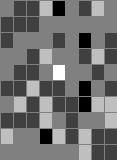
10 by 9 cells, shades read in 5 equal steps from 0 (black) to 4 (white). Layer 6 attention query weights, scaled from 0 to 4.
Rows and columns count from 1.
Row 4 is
2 2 1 3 2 2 1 3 1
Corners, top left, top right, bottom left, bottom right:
2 2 2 1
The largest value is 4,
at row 5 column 5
